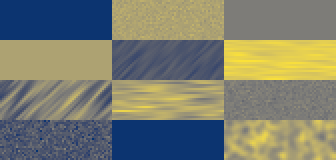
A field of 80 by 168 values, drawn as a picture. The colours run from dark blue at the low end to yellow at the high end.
It is made of 4 by 3 panels. Panel 1,1: very low, flat. Panel 1,2: high, fine-grained, faint in contrast. Panel 1,3: middling, flat. Panel 2,1: high, flat. Panel 2,2: low, slanting up to the right, faint in contrast. Panel 2,3: very high, streaked across, faint in contrast. Panel 3,1: middling, slanting up to the right, strong in contrast. Panel 3,2: high, streaked across. Panel 3,3: middling, fine-grained, faint in contrast. Panel 4,1: low, fine-grained. Panel 4,2: very low, flat. Panel 4,3: high, blotchy.
